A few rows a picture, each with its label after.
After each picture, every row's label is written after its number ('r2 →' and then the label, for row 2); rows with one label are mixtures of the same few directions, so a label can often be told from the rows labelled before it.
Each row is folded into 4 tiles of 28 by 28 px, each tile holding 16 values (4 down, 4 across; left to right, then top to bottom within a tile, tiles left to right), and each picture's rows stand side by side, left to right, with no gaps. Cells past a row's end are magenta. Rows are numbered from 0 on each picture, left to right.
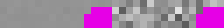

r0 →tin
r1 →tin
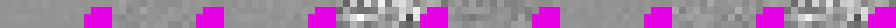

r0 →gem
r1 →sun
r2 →gem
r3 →gem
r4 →gem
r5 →tin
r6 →tin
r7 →gem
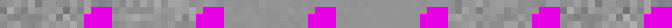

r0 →tin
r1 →gem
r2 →tin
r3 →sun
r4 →sun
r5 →tin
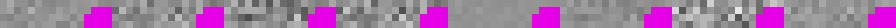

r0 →sun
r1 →tin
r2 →gem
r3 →tin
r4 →sun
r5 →gem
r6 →tin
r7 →tin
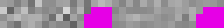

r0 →tin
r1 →gem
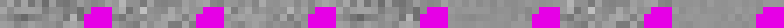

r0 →gem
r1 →sun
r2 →tin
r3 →gem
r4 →gem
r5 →sun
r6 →tin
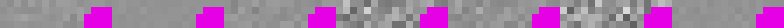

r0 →gem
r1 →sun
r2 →sun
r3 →sun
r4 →sun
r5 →tin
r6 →tin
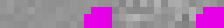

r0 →sun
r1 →gem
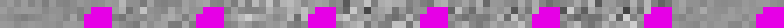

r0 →gem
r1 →sun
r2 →gem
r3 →sun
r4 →tin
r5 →tin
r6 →sun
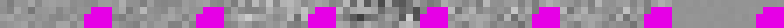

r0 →sun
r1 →sun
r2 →gem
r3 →gem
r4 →tin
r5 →tin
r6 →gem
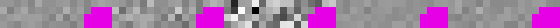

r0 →tin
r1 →tin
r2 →sun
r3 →sun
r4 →sun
